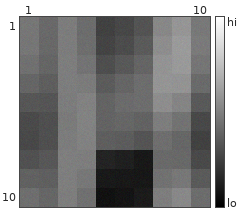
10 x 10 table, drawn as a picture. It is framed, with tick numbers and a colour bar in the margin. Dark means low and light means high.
Ninth with the lowest average: bottom middle. Odd patch: lower, in the bottom middle. Average level on the scale: 40%. Stripes: upright, repeating 2 times. Ninth with the highest average: top right.
